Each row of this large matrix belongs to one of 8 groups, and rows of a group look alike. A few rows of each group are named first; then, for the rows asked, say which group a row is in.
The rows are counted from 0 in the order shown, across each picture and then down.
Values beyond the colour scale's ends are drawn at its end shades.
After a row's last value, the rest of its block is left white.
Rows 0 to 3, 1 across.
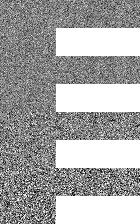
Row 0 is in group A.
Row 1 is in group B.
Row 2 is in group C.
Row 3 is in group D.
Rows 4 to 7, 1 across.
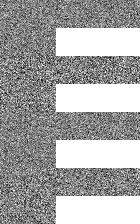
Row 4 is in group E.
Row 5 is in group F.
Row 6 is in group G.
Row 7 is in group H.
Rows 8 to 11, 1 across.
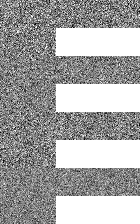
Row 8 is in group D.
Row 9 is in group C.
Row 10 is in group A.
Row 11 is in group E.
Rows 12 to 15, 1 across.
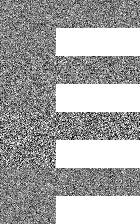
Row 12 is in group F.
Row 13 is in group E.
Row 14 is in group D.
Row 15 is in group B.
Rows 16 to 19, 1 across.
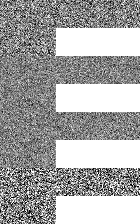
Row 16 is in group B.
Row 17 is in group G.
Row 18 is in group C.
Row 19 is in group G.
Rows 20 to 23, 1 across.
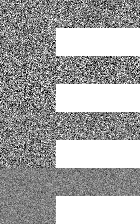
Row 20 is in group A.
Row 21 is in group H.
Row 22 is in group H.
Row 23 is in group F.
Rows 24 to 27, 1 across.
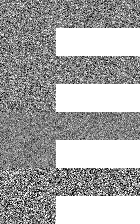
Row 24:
A
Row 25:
H
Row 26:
C
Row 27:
D
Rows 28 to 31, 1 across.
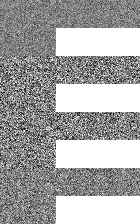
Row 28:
D
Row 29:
H
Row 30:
F
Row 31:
B
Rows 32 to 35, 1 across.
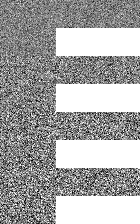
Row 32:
A
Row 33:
B
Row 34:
G
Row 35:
H
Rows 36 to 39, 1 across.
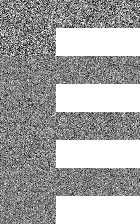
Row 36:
A
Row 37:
G
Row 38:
B
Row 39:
D
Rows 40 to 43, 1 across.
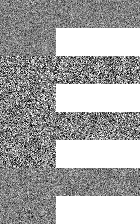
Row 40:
C
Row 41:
B
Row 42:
C
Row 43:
G
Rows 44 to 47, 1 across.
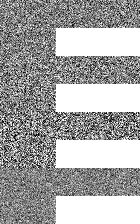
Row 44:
D
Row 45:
H
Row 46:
E
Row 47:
F
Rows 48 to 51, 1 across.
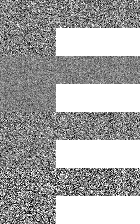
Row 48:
G
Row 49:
G
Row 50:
B
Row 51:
B
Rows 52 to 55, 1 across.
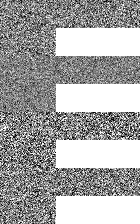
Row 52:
F
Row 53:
C
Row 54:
E
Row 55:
D
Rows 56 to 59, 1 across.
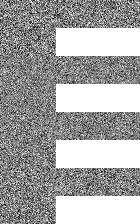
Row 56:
C
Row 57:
E
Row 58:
A
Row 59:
A
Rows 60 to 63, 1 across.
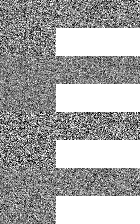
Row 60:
H
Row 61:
G
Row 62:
G
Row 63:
H
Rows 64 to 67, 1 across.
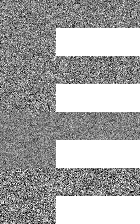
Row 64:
F
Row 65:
B
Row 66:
C
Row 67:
A
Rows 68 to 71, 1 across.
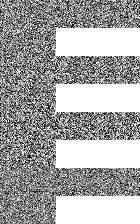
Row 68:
D
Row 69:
B
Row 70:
B
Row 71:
D
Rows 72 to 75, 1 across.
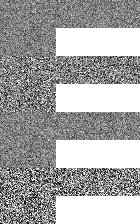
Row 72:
C
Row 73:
G
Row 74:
B
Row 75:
C
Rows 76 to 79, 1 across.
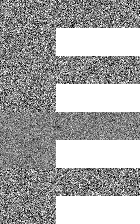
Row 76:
D
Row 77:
E
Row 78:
C
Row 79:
G
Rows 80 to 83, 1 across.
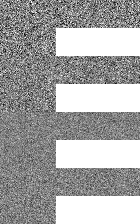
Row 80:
C
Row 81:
A
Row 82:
G
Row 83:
H
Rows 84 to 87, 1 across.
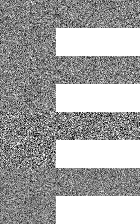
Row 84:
C
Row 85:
C
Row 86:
D
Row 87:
C
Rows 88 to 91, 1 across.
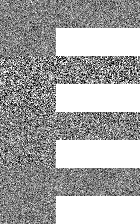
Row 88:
C
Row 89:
E
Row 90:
G
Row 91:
A
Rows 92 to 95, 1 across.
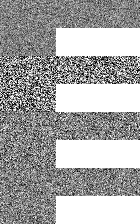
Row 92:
G
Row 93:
H
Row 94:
E
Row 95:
F
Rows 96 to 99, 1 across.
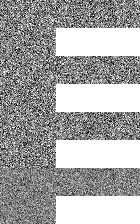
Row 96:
B
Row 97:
E
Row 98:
A
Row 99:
F
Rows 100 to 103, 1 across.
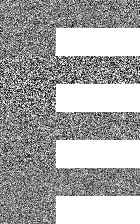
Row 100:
D
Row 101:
D
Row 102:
G
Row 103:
A
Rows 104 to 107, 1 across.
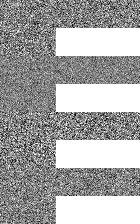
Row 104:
D
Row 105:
C
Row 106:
H
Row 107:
A
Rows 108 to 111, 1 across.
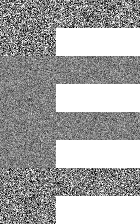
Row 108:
A
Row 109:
G
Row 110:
H
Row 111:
C
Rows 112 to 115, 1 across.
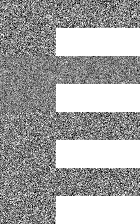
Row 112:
F
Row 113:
E
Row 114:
D
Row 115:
D
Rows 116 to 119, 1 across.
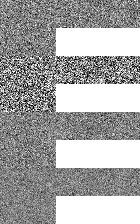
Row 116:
G
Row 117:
A
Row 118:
A
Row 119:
F
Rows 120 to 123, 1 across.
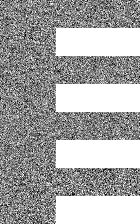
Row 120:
H
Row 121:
C
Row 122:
D
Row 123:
F
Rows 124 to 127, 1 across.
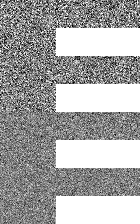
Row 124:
E
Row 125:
F
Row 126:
F
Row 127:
D
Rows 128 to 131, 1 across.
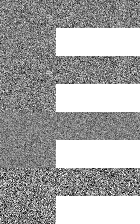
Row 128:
F
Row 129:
F
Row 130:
H
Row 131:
E
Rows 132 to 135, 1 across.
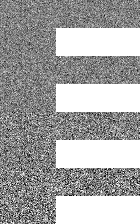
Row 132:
G
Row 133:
E
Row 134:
G
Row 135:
A
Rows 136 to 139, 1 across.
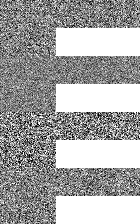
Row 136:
B
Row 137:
D
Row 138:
G
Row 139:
A
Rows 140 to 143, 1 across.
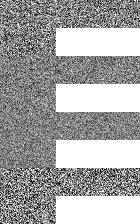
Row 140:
G
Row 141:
C
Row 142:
H
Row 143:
C
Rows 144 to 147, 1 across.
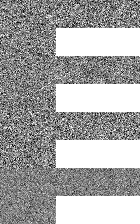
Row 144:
F
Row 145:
A
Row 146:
C
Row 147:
B
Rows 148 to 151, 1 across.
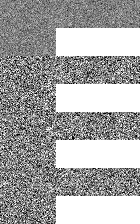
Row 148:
A
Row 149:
A
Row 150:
F
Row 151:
E
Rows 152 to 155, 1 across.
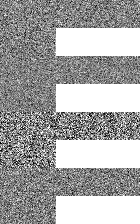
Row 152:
H
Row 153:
G
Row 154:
B
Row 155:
D
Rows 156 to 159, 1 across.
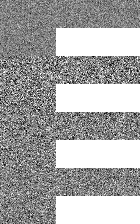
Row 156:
G
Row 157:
E
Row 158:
F
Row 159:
G
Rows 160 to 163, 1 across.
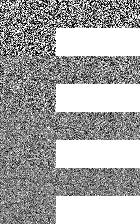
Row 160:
D
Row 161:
D
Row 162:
B
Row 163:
B
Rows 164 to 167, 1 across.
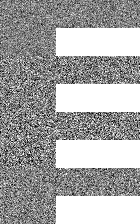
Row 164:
F
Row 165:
D
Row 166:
G
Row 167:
E
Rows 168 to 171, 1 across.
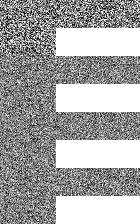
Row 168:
H
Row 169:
G
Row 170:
C
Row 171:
G
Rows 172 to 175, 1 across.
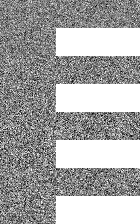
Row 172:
H
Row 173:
D
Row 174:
A
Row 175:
H
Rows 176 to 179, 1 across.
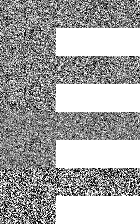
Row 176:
H
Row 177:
H
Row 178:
H
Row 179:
E
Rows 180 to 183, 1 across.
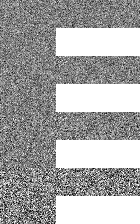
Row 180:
D
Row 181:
E
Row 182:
E
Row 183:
E
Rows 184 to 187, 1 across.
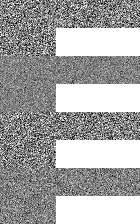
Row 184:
A
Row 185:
D
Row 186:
D
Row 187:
C
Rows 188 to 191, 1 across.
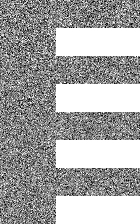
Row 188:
A
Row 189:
G
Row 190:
A
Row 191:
E
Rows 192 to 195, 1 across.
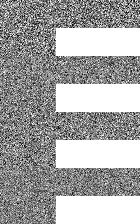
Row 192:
D
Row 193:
E
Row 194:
C
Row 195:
D
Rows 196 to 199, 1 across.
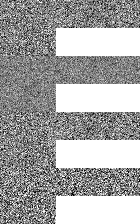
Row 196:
A
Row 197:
C
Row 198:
A
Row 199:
D
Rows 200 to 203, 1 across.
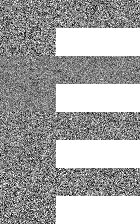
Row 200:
H
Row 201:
C
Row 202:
G
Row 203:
E
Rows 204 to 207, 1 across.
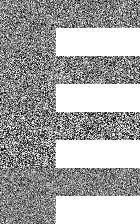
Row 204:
F
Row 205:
A
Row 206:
A
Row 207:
F
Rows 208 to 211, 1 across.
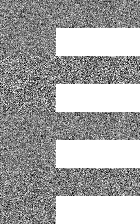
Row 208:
F
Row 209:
D
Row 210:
F
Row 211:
D
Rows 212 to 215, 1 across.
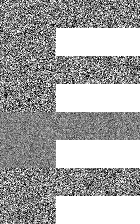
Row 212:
D
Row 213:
G
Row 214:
B
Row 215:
A
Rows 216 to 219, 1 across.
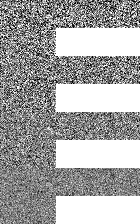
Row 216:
F
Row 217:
D
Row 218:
B
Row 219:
F
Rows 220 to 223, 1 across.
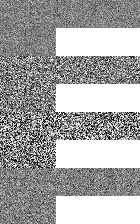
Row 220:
C
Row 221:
H
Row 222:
E
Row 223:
B
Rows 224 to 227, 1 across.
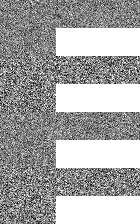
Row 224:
C
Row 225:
E
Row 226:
A
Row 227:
H
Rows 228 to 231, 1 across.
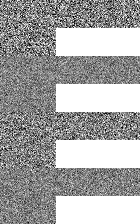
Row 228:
B
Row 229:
E
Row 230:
F
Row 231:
C
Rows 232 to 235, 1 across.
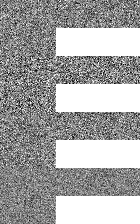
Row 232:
E
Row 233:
G
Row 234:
F
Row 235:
H
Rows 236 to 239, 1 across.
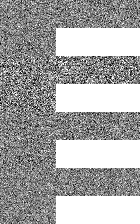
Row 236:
G
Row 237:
E
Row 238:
G
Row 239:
B
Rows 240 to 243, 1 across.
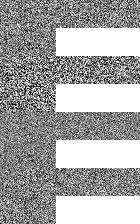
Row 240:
G
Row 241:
H
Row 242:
G
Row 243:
C
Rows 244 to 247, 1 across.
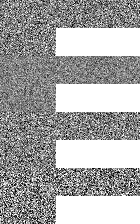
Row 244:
D
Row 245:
H
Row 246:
G
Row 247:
E
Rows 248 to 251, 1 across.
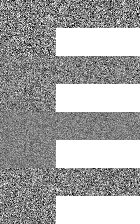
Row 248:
B
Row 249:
H
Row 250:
H
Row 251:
E
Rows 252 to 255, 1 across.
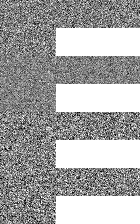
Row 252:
D
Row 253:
B
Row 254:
F
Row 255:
H
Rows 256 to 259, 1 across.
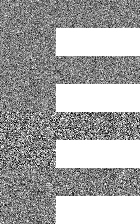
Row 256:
D
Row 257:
C
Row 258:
B
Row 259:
F
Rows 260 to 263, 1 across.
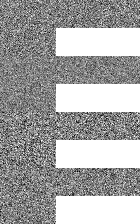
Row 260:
D
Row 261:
H
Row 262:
H
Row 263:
F
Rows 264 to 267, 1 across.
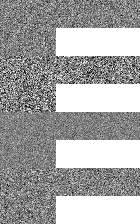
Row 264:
D
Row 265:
A
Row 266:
D
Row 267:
G
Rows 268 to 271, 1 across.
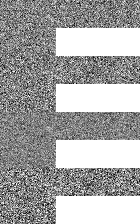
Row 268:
B
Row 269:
A
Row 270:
F
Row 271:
A
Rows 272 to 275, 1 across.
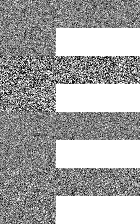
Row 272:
H
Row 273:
F
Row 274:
D
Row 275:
D
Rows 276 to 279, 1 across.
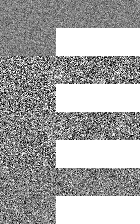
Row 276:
H
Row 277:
A
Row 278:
A
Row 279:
C
